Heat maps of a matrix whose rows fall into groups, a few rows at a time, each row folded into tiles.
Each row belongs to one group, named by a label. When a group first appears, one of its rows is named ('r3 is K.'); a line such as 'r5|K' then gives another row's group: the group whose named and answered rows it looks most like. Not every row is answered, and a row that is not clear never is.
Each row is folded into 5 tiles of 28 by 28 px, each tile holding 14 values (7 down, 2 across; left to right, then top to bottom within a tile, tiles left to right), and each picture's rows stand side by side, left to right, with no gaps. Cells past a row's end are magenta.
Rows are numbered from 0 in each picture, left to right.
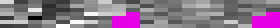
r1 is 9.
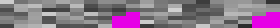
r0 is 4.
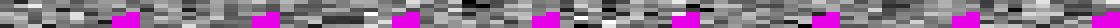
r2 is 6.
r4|4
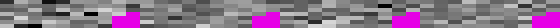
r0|4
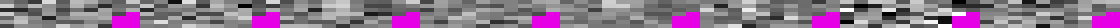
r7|9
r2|9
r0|6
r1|6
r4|9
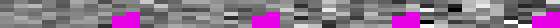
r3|9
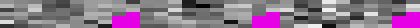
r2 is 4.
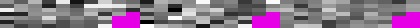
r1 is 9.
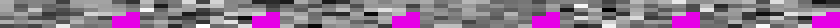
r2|4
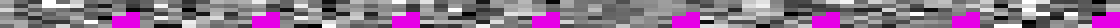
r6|6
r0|9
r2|4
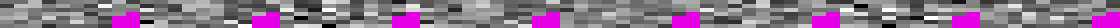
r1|9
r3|9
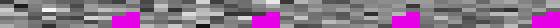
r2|4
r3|6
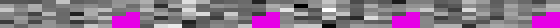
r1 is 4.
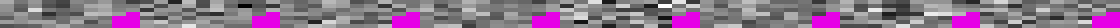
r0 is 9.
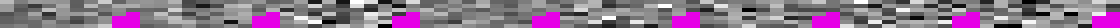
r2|6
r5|4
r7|4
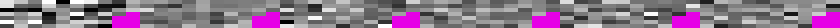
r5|4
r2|9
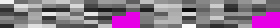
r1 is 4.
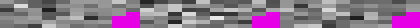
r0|4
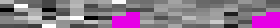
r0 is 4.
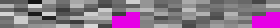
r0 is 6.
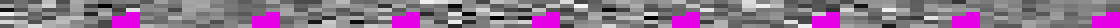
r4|4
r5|9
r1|9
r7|4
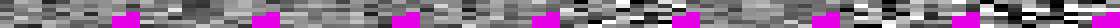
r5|9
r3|4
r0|4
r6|4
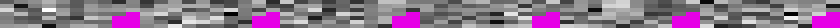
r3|6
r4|9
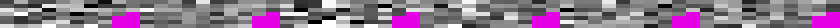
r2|6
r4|6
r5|4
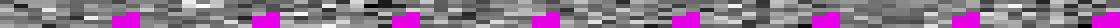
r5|6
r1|9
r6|6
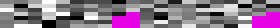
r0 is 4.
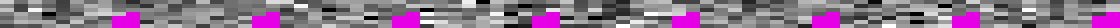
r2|4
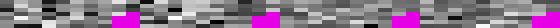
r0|4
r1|9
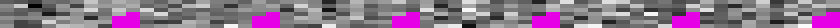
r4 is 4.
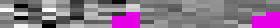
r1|9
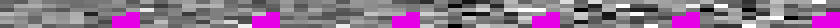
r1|9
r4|6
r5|4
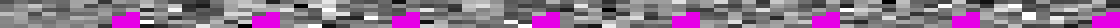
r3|9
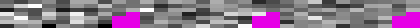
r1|9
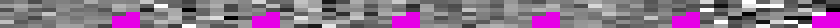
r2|4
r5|9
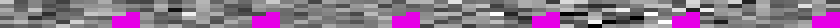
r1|9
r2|6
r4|6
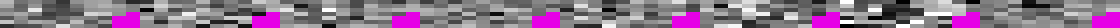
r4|4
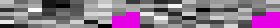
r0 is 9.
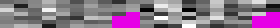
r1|4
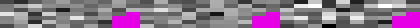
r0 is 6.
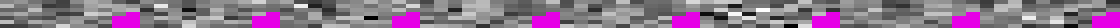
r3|9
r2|4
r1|4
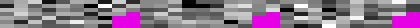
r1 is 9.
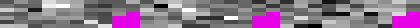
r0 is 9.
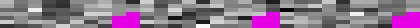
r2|6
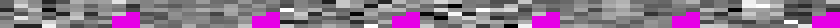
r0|4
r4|9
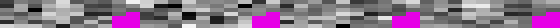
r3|9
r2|9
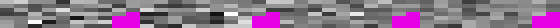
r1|6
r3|4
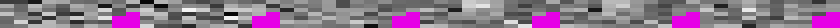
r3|9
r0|6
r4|9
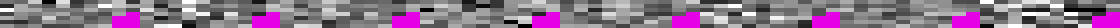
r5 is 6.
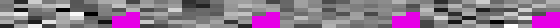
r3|6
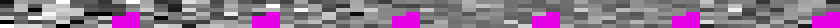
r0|9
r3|9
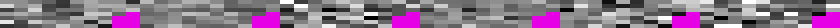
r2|4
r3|4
